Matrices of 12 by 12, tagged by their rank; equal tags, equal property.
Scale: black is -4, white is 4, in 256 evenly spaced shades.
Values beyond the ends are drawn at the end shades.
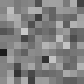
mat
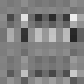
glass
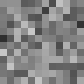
mat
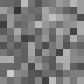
mat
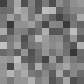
mat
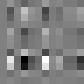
glass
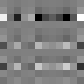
glass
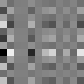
glass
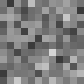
mat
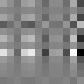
glass
